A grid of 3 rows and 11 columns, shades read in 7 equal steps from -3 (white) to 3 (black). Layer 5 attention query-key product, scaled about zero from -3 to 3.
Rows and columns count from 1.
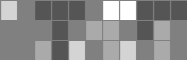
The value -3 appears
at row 1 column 7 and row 1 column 8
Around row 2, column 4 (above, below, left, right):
1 1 0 0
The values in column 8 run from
-3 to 0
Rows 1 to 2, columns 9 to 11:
1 1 1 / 1 -1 0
